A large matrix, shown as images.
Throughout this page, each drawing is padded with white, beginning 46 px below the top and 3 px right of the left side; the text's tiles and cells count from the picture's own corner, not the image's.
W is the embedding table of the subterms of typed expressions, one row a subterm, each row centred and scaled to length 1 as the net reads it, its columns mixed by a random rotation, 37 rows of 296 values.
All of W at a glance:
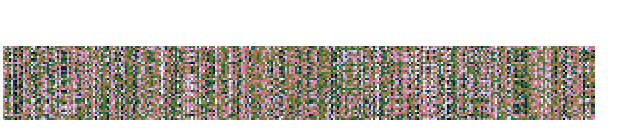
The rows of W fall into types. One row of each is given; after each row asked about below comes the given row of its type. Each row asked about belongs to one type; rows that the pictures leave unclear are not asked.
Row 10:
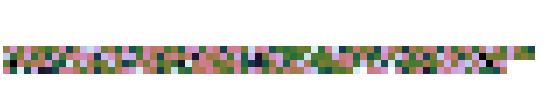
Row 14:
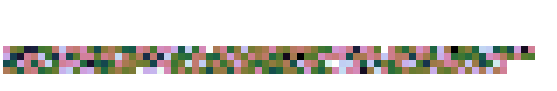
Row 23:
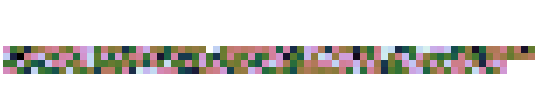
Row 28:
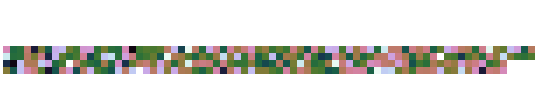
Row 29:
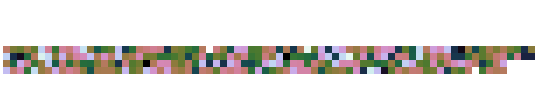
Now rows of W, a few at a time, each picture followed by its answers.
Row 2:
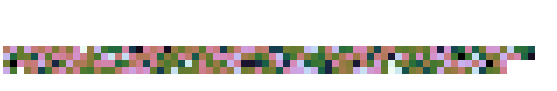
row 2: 10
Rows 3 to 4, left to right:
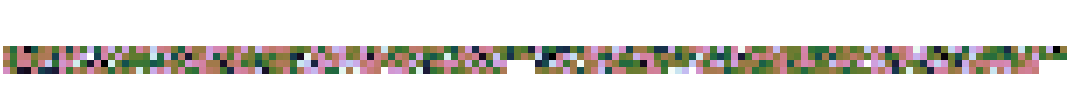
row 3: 14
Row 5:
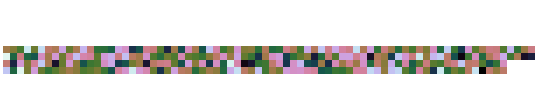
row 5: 29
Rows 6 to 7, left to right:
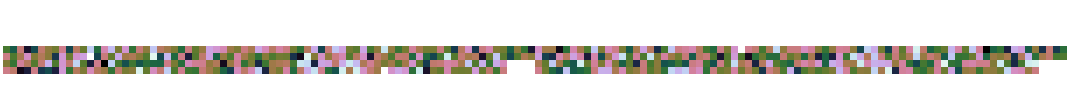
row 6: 14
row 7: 14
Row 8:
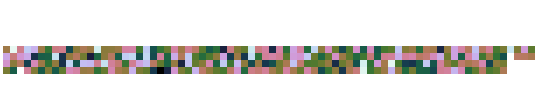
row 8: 10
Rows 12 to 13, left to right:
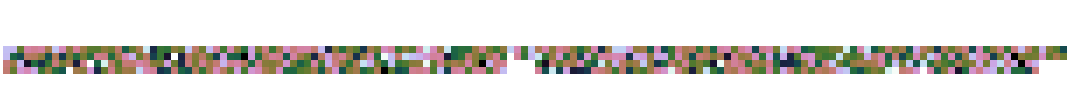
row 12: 23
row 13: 10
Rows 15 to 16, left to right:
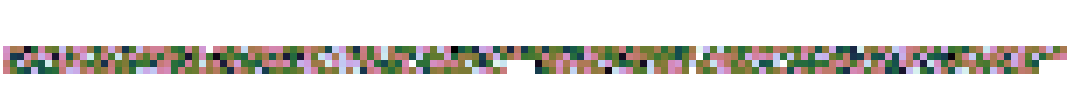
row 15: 14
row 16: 28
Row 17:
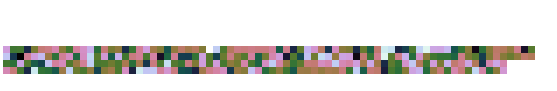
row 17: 23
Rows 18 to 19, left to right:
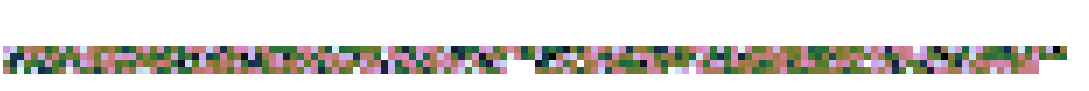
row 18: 10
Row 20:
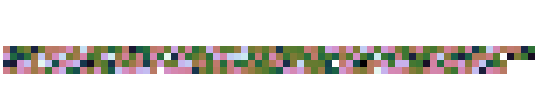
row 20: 28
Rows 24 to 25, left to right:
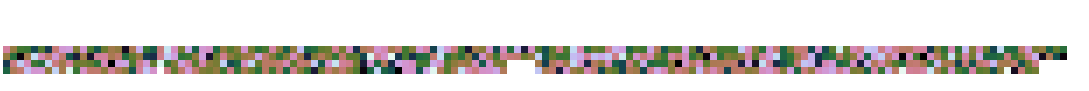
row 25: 29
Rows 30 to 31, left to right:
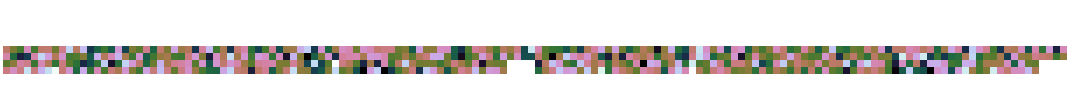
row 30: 29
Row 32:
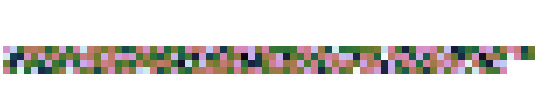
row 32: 10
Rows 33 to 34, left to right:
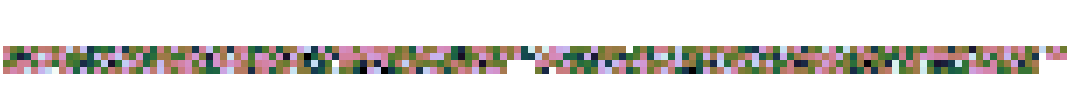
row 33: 29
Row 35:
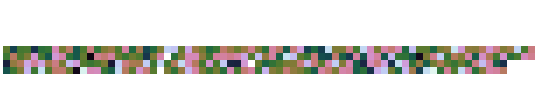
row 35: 28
